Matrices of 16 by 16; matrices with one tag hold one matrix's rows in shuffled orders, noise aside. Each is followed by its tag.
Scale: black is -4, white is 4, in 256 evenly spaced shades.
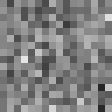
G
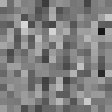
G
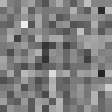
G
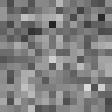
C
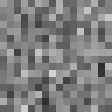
G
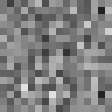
G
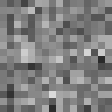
C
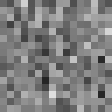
G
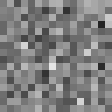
G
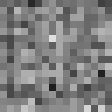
C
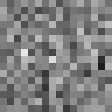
G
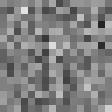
G
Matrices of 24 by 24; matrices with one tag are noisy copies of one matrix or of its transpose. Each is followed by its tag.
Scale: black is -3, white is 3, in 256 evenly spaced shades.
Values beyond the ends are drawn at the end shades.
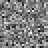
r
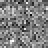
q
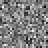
r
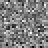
r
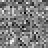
q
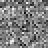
q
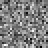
r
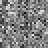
q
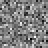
r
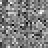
q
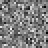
r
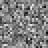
r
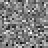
r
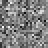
q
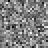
r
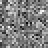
q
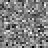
r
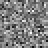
r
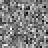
r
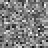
r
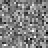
r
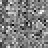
q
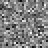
r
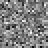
r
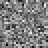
r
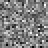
r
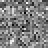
q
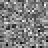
r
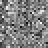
q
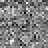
q
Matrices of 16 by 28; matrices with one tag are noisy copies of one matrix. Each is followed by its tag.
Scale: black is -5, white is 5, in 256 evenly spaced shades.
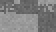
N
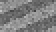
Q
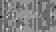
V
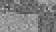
N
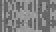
V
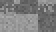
N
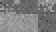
N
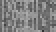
V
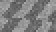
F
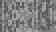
V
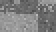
N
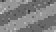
Q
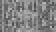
V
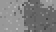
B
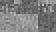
N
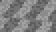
F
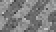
F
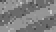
Q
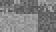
N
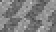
F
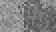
B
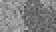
B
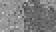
B
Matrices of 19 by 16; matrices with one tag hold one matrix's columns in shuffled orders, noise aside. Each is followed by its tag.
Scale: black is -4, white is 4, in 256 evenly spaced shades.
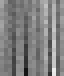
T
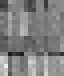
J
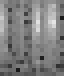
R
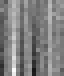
T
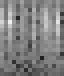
R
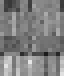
J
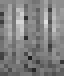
R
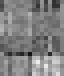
J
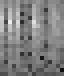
R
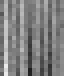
T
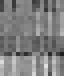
J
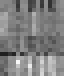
J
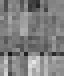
J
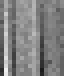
T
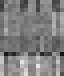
J
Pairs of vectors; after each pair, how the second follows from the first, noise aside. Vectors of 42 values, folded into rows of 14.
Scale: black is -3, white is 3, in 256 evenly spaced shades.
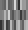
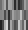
sign-scrambled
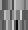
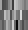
copied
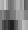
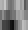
copied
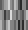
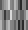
copied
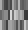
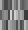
copied
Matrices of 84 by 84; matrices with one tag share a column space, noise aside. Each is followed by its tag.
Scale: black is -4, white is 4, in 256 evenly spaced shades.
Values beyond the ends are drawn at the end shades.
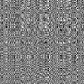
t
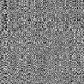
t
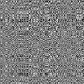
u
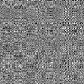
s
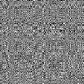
s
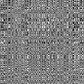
t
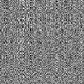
t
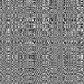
t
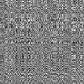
t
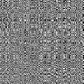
t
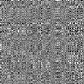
s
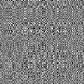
s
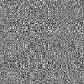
s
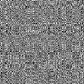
s
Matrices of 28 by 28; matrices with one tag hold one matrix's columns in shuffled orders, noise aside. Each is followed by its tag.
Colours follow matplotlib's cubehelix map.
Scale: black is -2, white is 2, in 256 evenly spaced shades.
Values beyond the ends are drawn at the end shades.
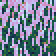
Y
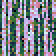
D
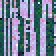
D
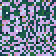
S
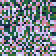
S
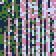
D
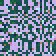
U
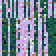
D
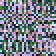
U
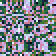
U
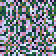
S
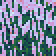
Y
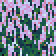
Y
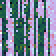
D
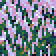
Y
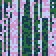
D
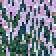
Y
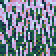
Y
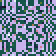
U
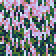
Y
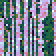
D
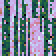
D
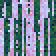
D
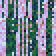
D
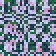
U
